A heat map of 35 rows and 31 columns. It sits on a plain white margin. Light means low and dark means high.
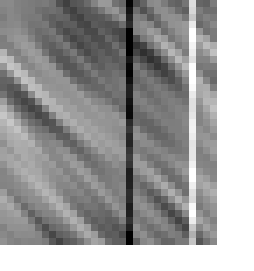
Ninth with the highest average: top middle. Odd lines: columns 19 and 28. Average level on the scale: 50%.
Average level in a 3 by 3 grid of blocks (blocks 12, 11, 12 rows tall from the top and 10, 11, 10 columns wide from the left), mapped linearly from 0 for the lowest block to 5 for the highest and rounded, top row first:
1 5 0
0 1 0
0 2 0
